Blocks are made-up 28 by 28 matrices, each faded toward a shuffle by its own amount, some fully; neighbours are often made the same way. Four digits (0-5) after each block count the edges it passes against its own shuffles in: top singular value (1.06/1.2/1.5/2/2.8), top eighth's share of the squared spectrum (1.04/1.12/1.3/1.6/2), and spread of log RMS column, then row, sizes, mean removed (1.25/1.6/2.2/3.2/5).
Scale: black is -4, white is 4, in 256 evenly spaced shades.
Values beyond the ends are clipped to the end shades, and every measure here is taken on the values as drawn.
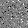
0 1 0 0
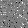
1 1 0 0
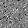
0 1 0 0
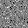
2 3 0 0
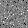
0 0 0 0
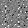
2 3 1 0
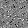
0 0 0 0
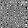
3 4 2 1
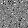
1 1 0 0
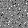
0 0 0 0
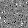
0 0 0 0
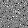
2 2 0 0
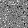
0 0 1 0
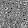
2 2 0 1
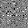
3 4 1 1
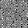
3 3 1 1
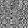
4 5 2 2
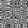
4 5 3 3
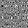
3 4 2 2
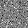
1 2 0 0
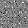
2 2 0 0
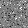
0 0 0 0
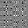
4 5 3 2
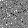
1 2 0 0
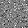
2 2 0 0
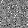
2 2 0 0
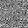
3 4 1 2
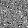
0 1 0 0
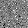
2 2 0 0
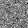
1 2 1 0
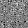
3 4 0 2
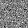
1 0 0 0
